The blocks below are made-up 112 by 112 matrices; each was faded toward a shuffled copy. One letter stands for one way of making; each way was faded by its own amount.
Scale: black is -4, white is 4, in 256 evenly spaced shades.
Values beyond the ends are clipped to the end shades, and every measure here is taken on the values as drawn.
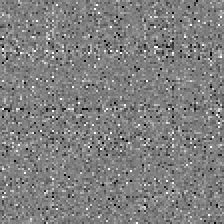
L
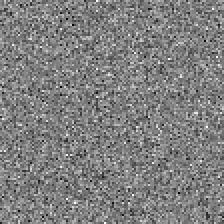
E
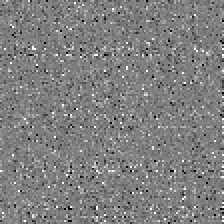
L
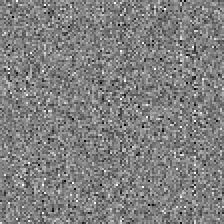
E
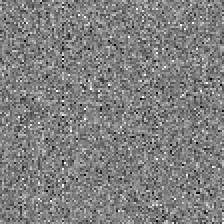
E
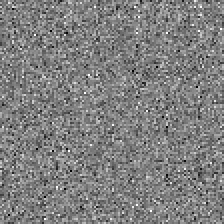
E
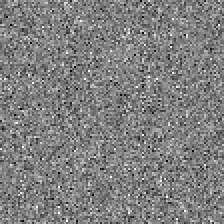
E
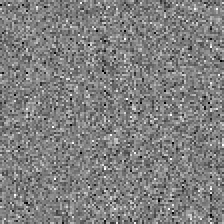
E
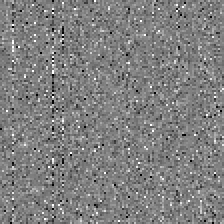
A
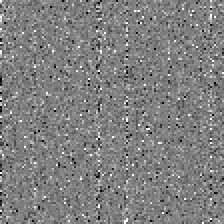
A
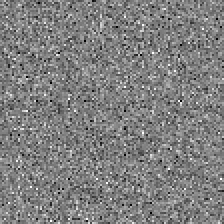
E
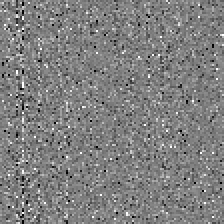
A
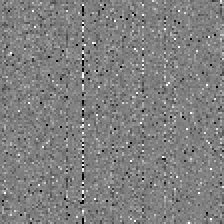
A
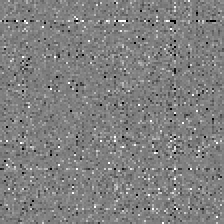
L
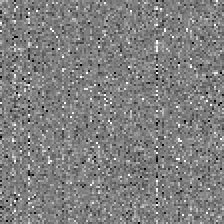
A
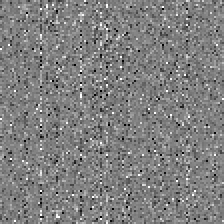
A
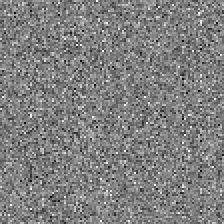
E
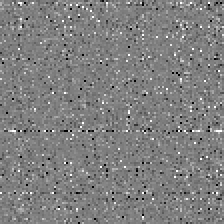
L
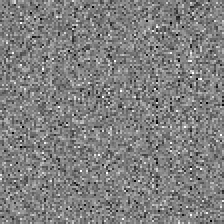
E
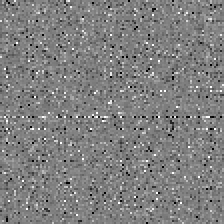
L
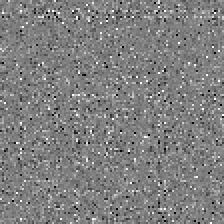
L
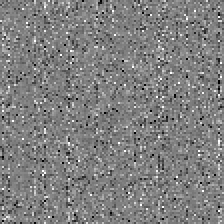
A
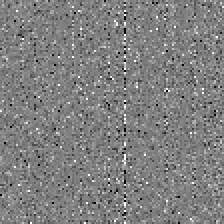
A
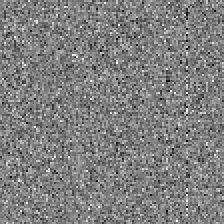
E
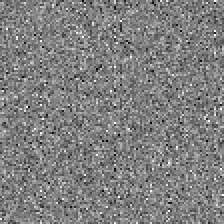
E
